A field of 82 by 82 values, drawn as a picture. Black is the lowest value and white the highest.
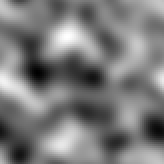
Lone odd cells: none. Odd rows or columns: none. Grain: smooth. Mirror symmetry: none.
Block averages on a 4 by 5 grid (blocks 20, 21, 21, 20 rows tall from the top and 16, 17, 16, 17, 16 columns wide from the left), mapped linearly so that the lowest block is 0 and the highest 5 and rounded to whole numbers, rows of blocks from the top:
3 3 4 3 4
3 1 2 3 5
4 3 1 2 3
0 4 5 2 3
